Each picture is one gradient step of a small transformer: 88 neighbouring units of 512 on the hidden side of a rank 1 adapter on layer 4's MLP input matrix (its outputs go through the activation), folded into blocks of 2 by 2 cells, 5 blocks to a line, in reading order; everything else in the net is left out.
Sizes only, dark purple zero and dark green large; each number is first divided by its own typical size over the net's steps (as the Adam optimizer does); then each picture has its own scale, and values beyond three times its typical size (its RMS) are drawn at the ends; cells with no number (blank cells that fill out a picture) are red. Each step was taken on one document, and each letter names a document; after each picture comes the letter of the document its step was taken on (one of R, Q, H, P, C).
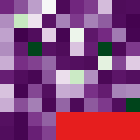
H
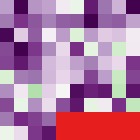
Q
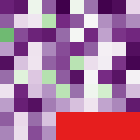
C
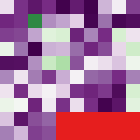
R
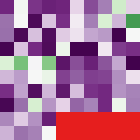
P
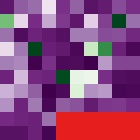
H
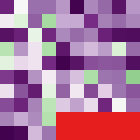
P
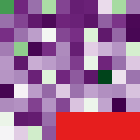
Q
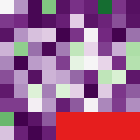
Q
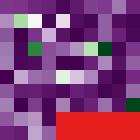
H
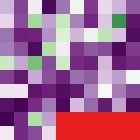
C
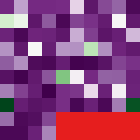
H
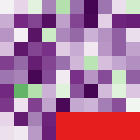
R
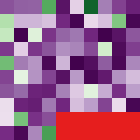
C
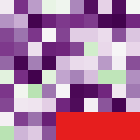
Q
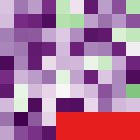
R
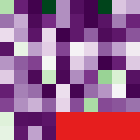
Q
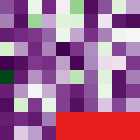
R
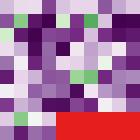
C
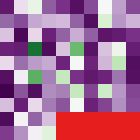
P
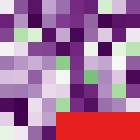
Q
